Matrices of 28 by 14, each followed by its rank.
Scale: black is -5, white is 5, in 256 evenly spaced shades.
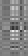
one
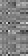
two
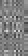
two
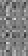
two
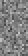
full rank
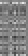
two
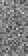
full rank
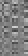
two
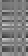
one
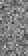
full rank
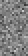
full rank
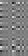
one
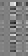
one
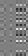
one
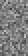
full rank
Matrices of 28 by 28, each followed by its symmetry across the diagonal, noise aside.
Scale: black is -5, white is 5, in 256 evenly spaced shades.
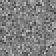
antisymmetric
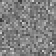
symmetric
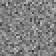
neither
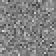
neither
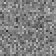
neither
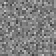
antisymmetric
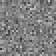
antisymmetric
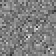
symmetric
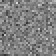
neither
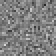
antisymmetric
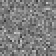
neither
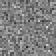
antisymmetric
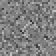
symmetric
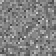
symmetric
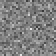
neither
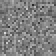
antisymmetric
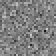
symmetric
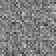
antisymmetric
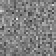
neither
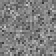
symmetric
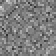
symmetric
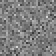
symmetric
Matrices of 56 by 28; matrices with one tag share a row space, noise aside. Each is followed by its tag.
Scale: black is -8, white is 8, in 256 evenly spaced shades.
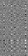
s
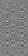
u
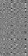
s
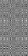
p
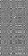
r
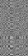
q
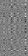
s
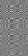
q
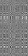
p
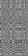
r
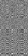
u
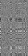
r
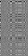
r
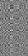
q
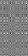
p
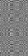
q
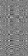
q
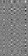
s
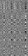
s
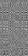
p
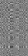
q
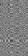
q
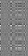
r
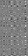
s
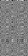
u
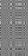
r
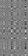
s
